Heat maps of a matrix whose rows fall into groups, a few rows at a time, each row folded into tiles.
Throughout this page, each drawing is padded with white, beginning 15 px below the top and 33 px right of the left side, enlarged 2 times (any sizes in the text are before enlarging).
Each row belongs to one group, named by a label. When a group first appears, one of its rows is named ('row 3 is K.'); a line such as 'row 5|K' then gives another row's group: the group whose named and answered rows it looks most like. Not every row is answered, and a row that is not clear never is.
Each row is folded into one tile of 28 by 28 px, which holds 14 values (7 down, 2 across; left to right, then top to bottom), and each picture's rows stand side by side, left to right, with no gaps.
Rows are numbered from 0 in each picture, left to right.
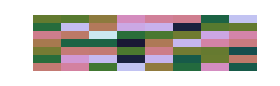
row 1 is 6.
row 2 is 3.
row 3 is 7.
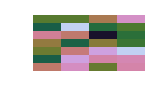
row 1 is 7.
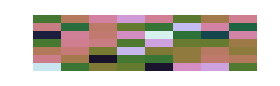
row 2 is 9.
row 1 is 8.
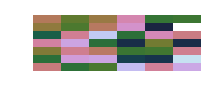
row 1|6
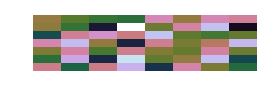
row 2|9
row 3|3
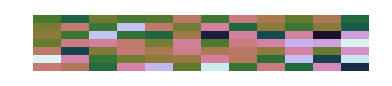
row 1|9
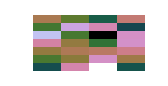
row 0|9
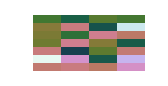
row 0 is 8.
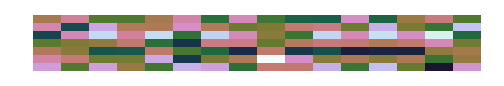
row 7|9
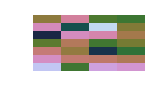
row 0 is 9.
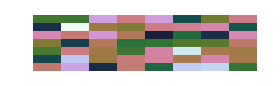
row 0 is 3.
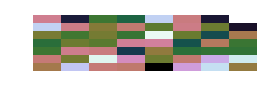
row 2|9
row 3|7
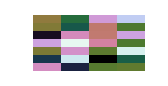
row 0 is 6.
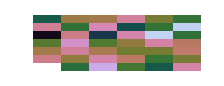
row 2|9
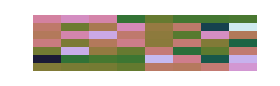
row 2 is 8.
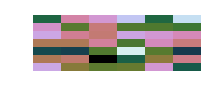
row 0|7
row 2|7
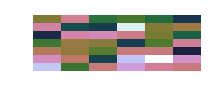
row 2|8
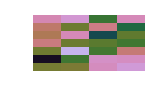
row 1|7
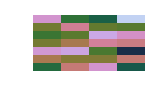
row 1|7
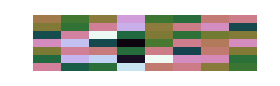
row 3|3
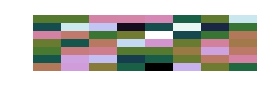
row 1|3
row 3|7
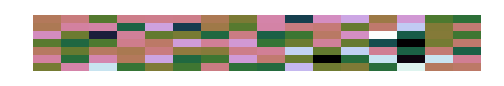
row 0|6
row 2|3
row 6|6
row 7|8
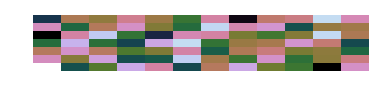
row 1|6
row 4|3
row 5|9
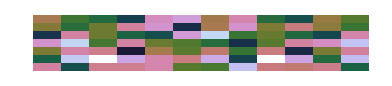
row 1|8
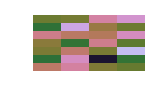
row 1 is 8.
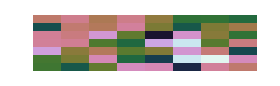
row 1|6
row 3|8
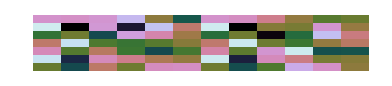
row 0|3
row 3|3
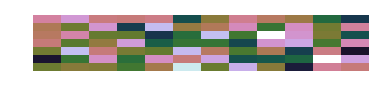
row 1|3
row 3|6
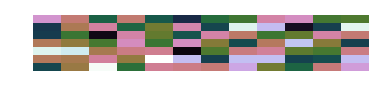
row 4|3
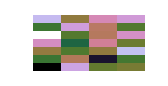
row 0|9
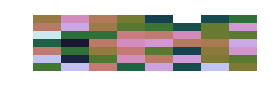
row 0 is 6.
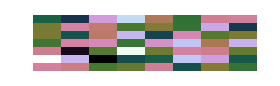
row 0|8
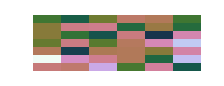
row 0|8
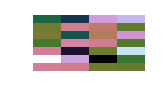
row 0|8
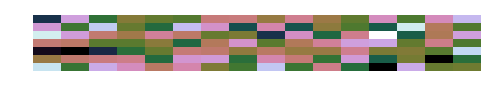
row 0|7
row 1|7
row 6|9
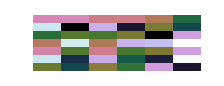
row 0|3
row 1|3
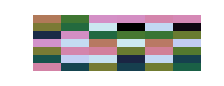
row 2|3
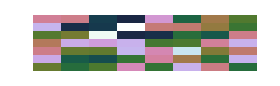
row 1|9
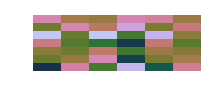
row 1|6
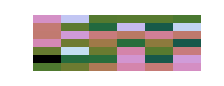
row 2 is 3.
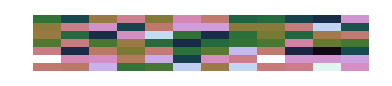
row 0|8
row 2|6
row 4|8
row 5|7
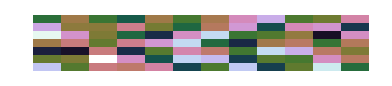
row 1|8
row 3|6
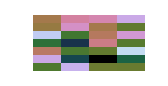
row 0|6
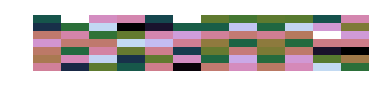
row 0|7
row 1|3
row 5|7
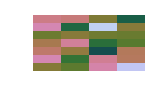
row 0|3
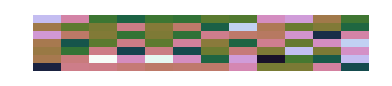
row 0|9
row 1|8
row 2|8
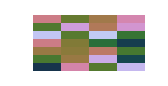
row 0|9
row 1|6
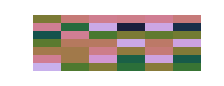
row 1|3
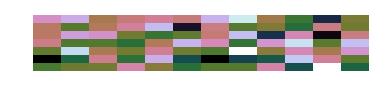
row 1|6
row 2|3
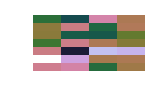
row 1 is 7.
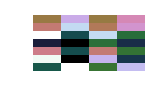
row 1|6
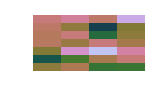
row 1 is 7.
